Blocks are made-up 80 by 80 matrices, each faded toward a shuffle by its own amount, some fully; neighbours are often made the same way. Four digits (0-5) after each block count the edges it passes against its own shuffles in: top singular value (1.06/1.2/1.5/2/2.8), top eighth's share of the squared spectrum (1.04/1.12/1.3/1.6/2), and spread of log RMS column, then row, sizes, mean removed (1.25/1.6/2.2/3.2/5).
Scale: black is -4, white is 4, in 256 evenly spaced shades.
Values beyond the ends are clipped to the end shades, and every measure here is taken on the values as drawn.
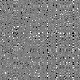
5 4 2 2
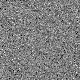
0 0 0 0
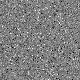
2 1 0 0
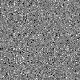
3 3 1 1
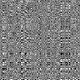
5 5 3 3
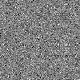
3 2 1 0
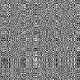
5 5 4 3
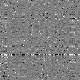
4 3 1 2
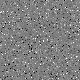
1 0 0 0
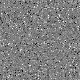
3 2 0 1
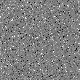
2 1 0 0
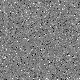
0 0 0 0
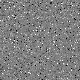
2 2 0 0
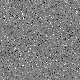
2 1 0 0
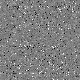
3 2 0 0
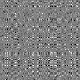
5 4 3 3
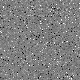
2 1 0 0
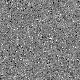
2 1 0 0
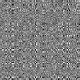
5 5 3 3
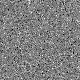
2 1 0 0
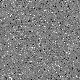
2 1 0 0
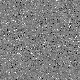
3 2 0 1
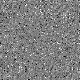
3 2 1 1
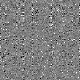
4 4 2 2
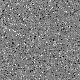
0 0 0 0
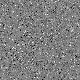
2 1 0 0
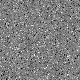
0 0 0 0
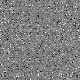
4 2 1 1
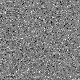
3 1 0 0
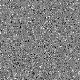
3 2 1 1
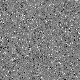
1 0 0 0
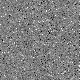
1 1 0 0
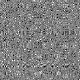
4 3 2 2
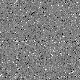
3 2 0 1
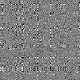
4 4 3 3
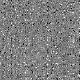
4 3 2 1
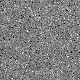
1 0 0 0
